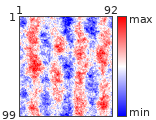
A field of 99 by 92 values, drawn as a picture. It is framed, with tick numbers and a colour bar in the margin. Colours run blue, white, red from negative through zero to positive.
Stripes running up and down repeat 4 times from left to right. The histogram is bell-shaped. There is no overall slope.
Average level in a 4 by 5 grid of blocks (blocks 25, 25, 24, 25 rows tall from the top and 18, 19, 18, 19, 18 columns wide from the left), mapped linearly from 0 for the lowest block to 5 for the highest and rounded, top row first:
4 2 0 2 3 / 5 2 2 4 5 / 3 3 2 3 3 / 3 1 1 4 4
